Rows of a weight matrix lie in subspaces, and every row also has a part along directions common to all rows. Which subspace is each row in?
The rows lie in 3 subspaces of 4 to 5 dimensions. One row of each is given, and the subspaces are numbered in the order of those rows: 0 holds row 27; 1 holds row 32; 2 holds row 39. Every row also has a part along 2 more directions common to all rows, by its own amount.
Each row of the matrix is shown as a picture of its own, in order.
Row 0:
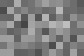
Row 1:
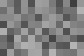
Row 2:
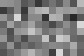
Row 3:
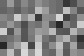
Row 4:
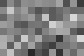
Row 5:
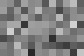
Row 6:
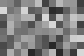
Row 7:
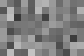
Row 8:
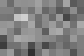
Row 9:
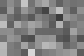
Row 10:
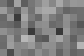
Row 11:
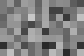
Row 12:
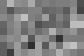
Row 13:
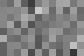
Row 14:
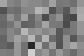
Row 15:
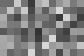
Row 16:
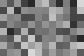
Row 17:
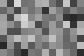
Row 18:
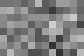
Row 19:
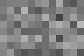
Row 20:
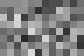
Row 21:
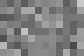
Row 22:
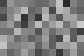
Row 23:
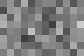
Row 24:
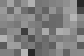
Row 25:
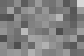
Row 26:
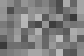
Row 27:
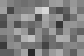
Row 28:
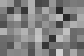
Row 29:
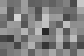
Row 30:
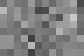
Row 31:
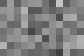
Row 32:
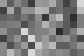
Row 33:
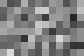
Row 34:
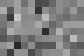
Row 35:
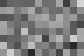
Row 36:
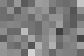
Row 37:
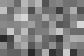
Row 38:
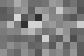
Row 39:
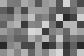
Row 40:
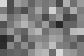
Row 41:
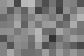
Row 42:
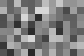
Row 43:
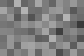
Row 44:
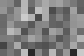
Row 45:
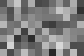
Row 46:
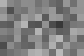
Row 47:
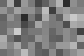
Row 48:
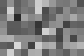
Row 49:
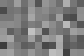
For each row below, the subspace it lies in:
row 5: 2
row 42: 0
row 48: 1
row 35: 1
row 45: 1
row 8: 2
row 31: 2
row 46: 2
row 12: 1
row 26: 2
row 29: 1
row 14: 1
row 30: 1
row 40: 2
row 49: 2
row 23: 0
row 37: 2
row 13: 0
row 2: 0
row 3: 1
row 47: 2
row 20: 0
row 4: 2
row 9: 0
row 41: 0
